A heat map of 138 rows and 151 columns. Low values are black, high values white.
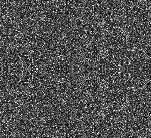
Average level on the scale: 30%. Mirror symmetry: top to bottom. Grain: fine. Odd rows or columns: none. Stripes: none.
